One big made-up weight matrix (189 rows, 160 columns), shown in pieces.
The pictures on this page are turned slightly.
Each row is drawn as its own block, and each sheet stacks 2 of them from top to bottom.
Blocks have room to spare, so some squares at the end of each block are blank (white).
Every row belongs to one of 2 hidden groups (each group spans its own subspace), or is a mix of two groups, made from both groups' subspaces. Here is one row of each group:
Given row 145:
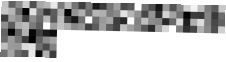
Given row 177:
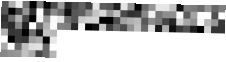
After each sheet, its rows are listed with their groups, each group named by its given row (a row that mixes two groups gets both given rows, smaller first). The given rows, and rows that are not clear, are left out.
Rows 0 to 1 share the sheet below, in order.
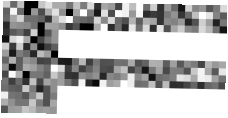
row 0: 145
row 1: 177
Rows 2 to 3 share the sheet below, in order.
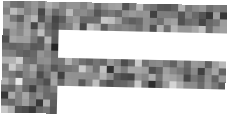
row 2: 177
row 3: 145 and 177
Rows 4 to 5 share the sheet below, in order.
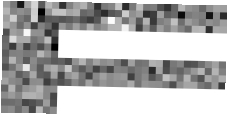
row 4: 177
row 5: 145 and 177
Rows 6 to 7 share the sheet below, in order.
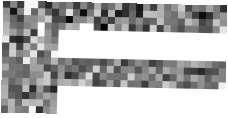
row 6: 145
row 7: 145
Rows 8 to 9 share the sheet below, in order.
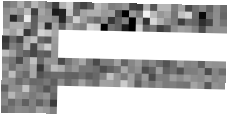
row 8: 145 and 177
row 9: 177
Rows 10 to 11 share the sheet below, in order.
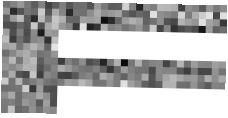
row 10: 177
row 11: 145 and 177
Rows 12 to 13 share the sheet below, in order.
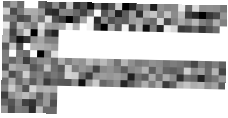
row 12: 145
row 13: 145 and 177
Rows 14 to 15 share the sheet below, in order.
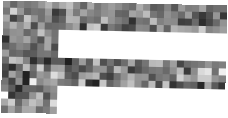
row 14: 177
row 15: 177
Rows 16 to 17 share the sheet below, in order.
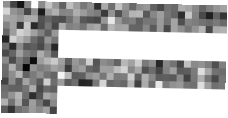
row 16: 177
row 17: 145
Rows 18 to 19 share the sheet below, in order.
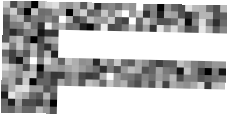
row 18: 145
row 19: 177
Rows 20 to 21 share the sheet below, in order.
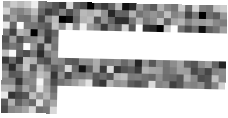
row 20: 145
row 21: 145
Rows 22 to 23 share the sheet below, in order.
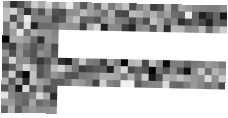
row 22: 177
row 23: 177
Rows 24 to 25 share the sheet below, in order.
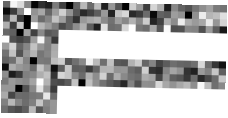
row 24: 177
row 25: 145 and 177
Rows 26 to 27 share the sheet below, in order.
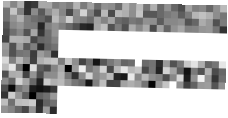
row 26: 145
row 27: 145
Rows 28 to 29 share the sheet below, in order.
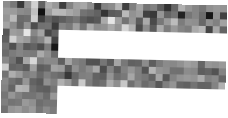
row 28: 177
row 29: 145 and 177
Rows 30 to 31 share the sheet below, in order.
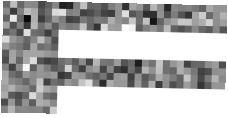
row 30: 177
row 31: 145
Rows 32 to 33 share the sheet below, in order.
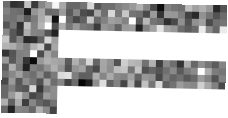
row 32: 145
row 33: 145
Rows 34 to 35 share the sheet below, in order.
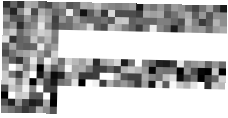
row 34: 145
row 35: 177
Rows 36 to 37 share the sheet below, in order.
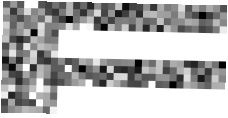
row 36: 145
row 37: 145
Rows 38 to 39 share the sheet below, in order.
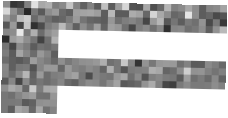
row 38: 177
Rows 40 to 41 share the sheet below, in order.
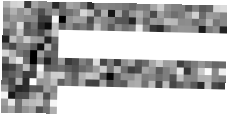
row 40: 145
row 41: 177
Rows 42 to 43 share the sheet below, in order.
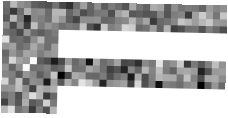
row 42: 177
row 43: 145
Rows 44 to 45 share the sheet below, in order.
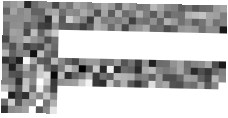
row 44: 145
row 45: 145
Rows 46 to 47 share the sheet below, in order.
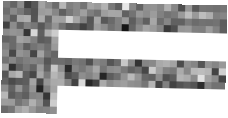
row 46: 145 and 177
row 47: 177
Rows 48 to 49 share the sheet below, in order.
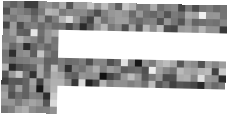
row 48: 145
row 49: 177
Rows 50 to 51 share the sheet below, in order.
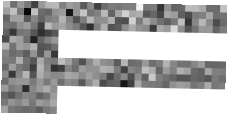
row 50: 145
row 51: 177
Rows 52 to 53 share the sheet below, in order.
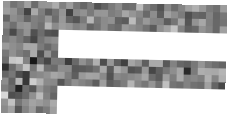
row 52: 145
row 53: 177
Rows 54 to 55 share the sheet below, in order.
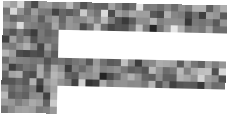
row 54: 145 and 177
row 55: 177
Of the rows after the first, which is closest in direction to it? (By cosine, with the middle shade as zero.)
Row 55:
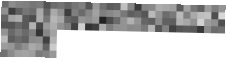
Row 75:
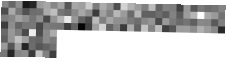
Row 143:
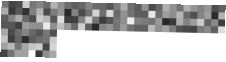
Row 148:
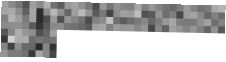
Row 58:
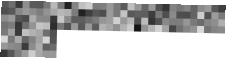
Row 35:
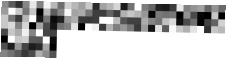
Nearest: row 143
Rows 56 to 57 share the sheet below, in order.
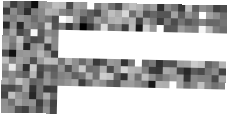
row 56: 145
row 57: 145 and 177
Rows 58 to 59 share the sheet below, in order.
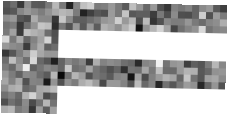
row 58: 145 and 177
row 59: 145
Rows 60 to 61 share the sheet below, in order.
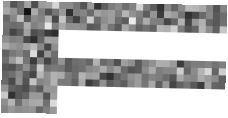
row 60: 145
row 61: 177
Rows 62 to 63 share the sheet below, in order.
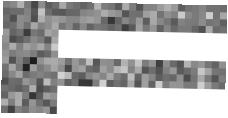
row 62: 177
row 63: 145
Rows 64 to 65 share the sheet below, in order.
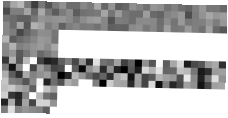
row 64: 177
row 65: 145
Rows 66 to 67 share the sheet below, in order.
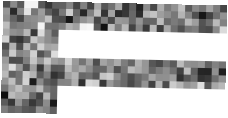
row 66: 145
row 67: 177
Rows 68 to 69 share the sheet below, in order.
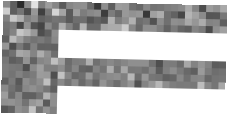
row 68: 177
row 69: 145
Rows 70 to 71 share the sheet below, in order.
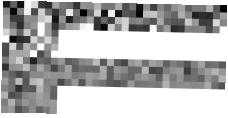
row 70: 145
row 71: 177
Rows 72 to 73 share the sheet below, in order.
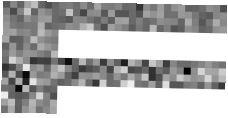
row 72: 145
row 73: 177
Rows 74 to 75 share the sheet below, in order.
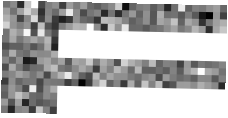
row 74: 145 and 177
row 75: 145
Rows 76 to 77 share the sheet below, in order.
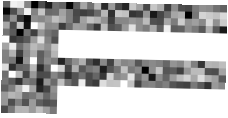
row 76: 177
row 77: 177
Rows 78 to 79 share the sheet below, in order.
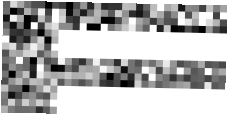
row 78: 177
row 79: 177
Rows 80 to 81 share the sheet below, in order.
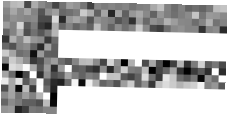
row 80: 145
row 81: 177
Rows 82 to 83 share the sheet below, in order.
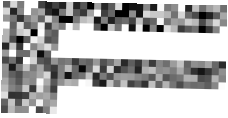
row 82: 145
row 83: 145
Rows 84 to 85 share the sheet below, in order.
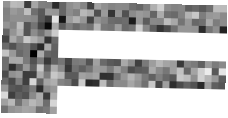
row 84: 145
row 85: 177
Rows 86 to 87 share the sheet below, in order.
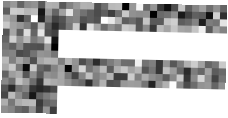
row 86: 177
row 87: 145
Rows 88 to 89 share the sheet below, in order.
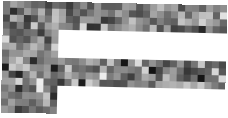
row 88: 177
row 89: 177
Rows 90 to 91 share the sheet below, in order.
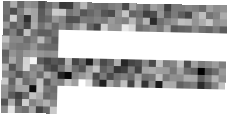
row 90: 177
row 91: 145
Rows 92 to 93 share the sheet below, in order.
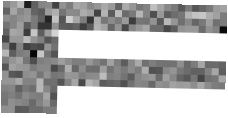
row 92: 145
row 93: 177
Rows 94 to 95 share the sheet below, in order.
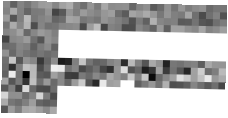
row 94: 177
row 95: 177
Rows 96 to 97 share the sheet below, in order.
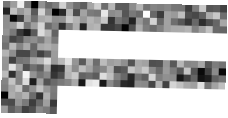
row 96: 177
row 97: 177
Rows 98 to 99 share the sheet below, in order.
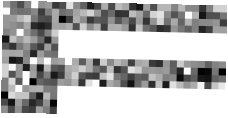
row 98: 145 and 177
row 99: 177
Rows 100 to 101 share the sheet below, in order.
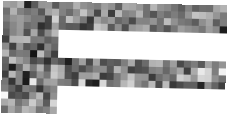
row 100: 145
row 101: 177
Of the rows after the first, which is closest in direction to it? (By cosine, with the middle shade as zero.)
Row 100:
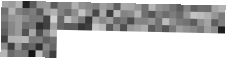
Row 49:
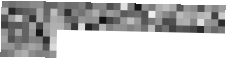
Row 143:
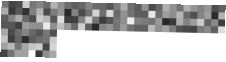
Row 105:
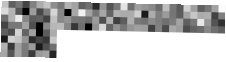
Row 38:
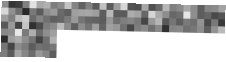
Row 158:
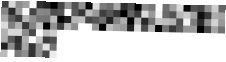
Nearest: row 105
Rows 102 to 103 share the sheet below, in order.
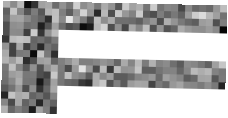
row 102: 145
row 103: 145
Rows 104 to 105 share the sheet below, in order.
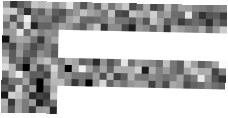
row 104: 177
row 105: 145 and 177
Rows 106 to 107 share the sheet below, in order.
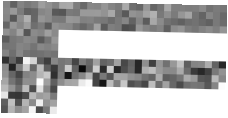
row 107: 145
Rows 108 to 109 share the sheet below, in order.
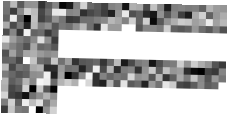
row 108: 177
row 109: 145
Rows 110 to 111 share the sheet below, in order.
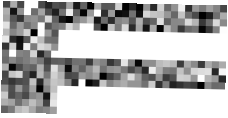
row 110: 145
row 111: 177
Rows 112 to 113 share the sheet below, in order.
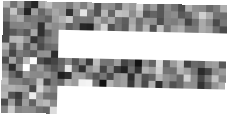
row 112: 145
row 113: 145
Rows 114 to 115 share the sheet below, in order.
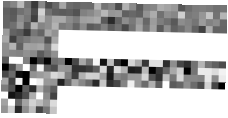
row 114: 177
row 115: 177
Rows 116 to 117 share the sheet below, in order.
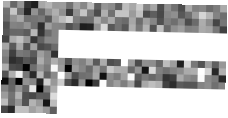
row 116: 145
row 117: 145 and 177
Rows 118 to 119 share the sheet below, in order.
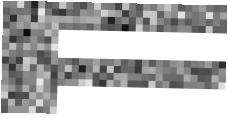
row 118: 177
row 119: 145
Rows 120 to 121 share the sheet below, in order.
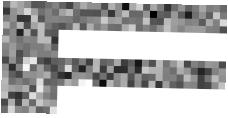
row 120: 177
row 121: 145
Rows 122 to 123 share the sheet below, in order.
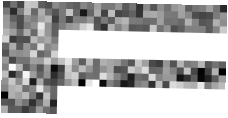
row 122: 145
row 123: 177
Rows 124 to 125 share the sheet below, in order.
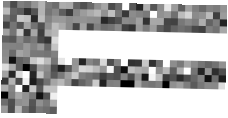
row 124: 177
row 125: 177
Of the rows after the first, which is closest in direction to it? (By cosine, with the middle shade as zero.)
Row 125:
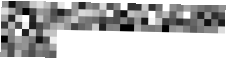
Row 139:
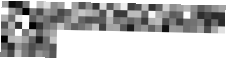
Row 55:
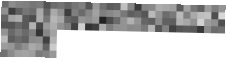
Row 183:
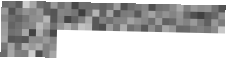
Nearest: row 139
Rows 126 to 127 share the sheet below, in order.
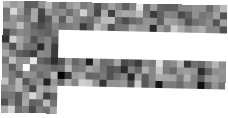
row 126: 145 and 177
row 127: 145
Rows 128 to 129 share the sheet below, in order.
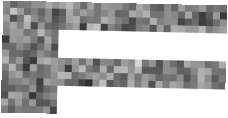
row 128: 177
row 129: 145
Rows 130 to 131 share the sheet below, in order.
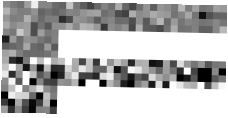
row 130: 145 and 177
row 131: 177
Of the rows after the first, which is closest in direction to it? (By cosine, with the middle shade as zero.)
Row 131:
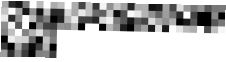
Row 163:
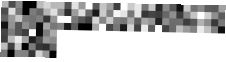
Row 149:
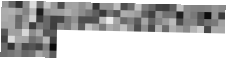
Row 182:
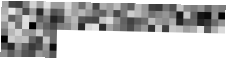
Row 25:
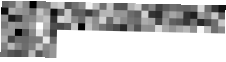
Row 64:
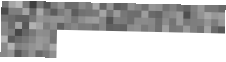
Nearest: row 182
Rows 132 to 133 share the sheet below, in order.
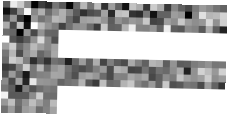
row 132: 177
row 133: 177
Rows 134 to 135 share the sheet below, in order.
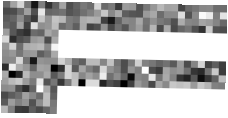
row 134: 177
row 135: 177
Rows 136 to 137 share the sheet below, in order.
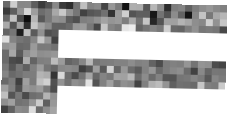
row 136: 177
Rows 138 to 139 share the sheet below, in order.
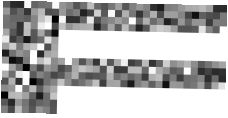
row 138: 145
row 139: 177
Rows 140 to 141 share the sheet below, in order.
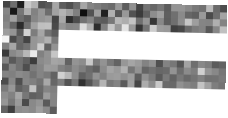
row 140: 145 and 177
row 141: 145
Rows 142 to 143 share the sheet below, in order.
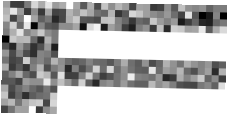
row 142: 177
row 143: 145 and 177
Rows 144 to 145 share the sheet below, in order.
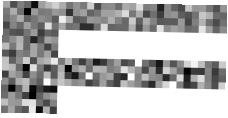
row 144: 145
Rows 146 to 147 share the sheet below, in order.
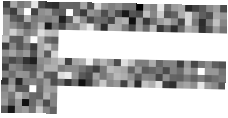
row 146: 145
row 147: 145
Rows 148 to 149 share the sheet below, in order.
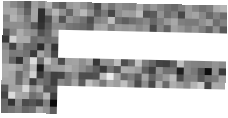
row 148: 145 and 177
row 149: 177
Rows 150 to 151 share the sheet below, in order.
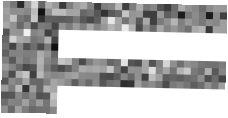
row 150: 177
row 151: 177
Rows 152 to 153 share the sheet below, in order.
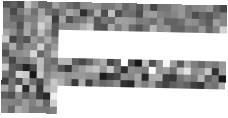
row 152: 145
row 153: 177
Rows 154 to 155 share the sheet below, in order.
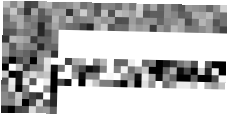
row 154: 145
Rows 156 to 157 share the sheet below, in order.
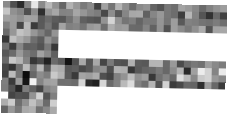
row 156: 177
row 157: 177
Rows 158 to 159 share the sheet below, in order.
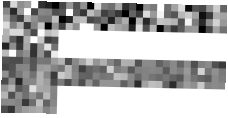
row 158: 145
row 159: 145
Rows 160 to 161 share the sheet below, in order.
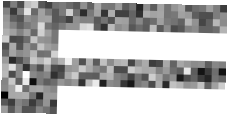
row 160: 145
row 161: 177
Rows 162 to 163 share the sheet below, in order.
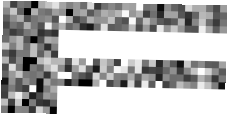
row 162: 145
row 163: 145
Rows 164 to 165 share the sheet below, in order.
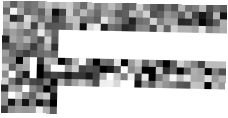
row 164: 177
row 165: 177
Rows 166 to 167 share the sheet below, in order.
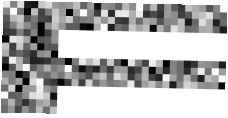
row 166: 145
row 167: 145 and 177
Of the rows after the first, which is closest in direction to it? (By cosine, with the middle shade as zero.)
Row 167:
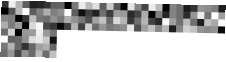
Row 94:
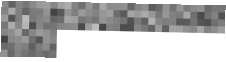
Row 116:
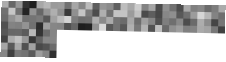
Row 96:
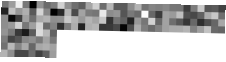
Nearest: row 96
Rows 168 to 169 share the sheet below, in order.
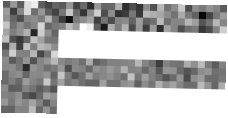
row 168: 145
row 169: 145
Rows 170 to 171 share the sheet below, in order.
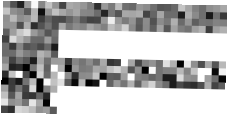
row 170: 177
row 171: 145 and 177
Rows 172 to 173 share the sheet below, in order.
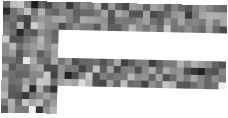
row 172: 177
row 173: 145
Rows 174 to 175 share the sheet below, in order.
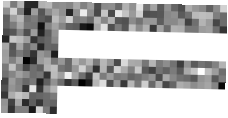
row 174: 145
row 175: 145
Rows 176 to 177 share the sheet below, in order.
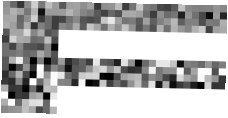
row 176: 177
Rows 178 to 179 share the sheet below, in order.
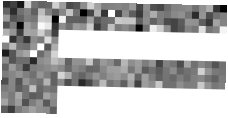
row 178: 145
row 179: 145
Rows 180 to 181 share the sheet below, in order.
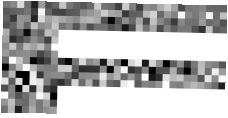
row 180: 177
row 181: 177
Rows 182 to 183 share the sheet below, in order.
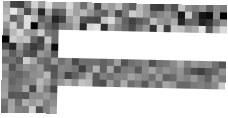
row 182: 177
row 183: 145
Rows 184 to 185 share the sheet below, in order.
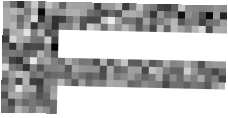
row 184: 177
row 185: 177
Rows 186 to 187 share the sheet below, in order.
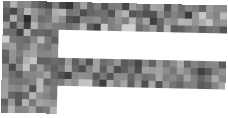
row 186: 177
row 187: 145
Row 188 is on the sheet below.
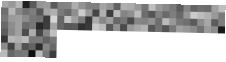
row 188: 145
